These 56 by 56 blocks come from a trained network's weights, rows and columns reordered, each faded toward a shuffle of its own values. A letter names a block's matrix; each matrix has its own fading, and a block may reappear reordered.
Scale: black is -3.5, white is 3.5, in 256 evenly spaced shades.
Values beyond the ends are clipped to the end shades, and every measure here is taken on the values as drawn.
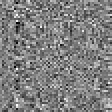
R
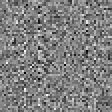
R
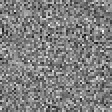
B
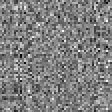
R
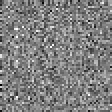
R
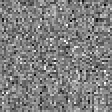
B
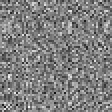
R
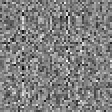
R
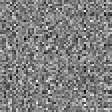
R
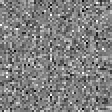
B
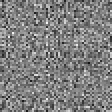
R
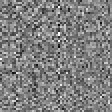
R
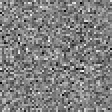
B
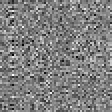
R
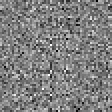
B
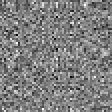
R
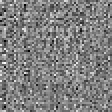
R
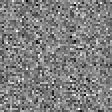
B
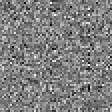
B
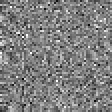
B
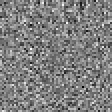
B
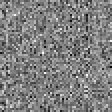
B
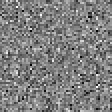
B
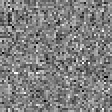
B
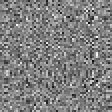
R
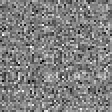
B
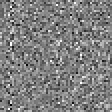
B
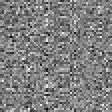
R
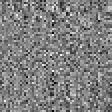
R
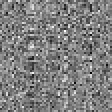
R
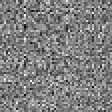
R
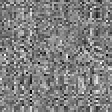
R
